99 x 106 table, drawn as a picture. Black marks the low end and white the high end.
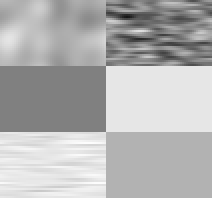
It is made of 3 by 2 panels. Panel 1,1: high, smooth. Panel 1,2: middling, streaked across, strong in contrast. Panel 2,1: middling, flat. Panel 2,2: very high, flat. Panel 3,1: very high, streaked across, faint in contrast. Panel 3,2: high, flat.
